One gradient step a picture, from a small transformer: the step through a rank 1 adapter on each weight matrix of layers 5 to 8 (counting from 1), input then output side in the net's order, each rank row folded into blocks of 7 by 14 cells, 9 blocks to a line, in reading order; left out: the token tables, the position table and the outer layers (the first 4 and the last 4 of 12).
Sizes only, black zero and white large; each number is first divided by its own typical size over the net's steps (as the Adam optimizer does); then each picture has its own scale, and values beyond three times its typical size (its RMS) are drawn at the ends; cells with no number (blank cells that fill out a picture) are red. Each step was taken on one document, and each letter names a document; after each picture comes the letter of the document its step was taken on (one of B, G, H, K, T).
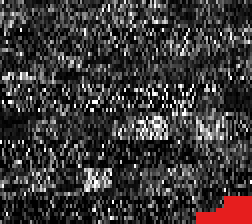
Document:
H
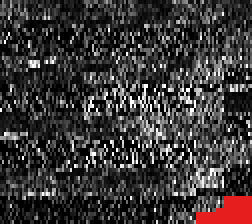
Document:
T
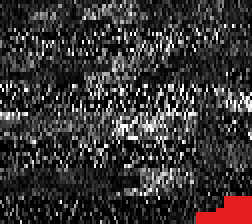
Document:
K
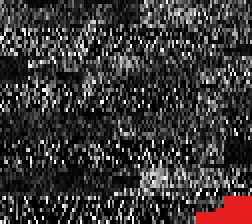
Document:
H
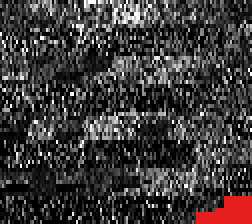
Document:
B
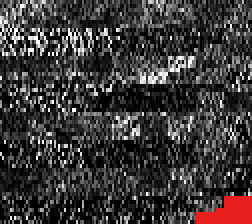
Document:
B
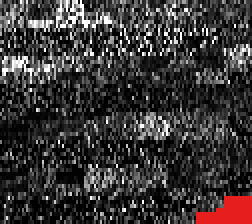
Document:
H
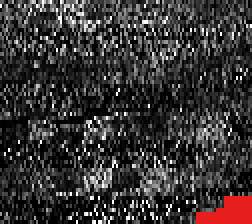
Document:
K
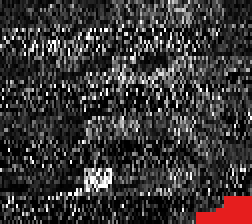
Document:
K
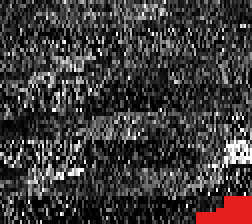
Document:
B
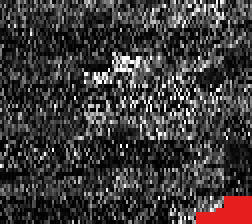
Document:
T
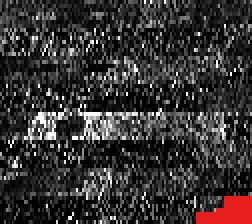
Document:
K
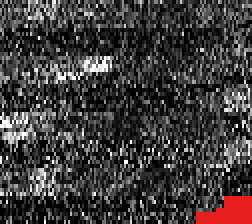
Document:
T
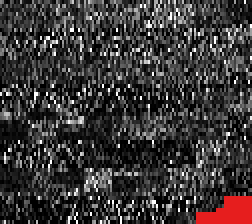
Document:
K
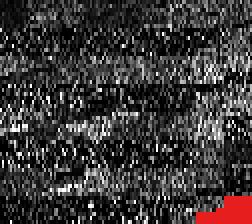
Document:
T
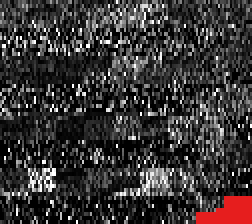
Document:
K
